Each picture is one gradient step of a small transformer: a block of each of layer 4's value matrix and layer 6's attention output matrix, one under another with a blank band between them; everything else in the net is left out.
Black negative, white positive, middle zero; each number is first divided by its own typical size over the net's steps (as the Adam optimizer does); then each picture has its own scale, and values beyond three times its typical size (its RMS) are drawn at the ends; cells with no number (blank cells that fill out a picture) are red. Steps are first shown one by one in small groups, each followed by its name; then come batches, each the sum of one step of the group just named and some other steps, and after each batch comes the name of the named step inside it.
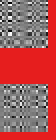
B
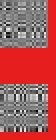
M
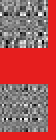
B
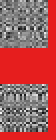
M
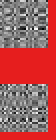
B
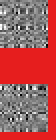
B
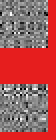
M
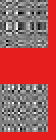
B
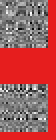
B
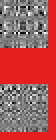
M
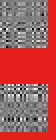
M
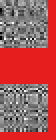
M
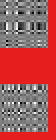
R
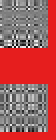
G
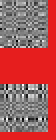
G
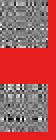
G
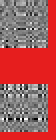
G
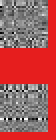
G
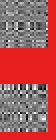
R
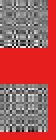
G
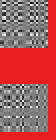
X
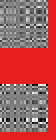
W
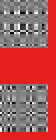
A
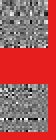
X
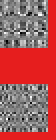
A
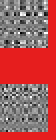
X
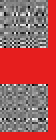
W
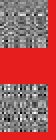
W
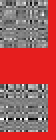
X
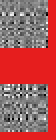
W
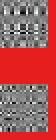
A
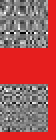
A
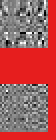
W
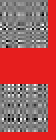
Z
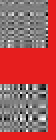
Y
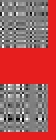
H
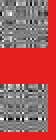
H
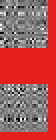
Z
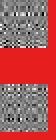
Z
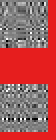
Z
